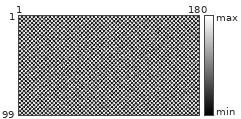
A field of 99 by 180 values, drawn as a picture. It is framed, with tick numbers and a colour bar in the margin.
No seam splits the table. Overall the values sit about 50% of the way up the scale. The histogram has two humps. The halves do not mirror each other. No single row or column stands out from its neighbours. The field is checkered. There is no overall slope.
